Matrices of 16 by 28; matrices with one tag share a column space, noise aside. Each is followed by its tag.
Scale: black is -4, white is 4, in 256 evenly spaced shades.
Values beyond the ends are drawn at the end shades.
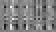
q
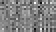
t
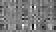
q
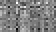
t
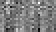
t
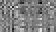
t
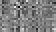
t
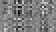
t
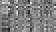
t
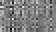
t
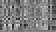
q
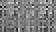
t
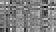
t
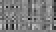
q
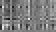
q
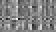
q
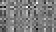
t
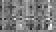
q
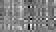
q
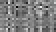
t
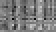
q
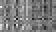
q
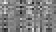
t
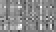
q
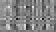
q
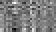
t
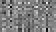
t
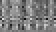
q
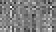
t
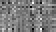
t
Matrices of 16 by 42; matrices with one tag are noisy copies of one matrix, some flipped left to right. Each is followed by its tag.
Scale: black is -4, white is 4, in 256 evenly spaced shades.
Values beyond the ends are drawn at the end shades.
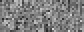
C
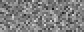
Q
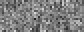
C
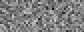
Q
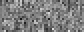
C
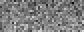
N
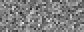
Q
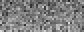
N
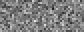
Q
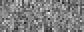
C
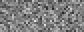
Q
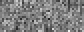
C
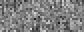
C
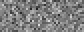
Q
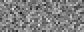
Q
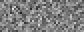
Q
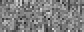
C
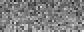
N
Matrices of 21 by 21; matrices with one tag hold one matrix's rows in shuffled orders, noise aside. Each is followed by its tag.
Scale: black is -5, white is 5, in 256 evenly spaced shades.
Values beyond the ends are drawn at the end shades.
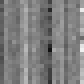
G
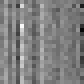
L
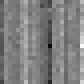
G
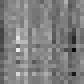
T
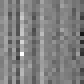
L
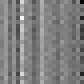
L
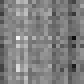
T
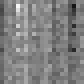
T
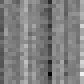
G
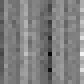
G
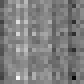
T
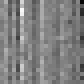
L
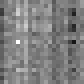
T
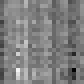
T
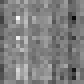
T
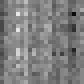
T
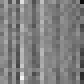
L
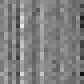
L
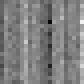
G
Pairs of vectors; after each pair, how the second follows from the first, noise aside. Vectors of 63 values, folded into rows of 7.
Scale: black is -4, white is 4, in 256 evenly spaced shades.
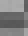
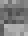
reversed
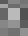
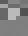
partly zeroed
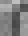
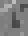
partly zeroed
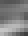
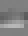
partly zeroed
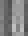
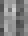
reversed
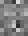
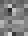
reversed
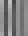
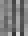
reversed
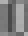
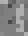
partly zeroed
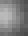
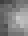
reversed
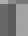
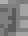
partly zeroed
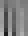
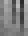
reversed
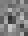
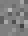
partly zeroed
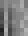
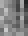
reversed
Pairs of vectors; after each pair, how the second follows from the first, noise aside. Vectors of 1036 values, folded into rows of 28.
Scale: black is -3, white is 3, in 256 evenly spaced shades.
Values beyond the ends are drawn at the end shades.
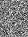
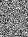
shuffled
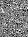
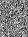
shuffled
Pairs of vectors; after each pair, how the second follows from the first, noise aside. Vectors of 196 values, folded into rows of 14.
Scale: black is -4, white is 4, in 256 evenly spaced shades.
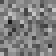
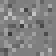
partly zeroed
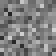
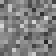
reversed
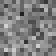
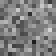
reversed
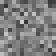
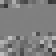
partly zeroed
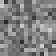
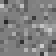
partly zeroed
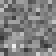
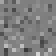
partly zeroed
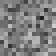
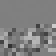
partly zeroed
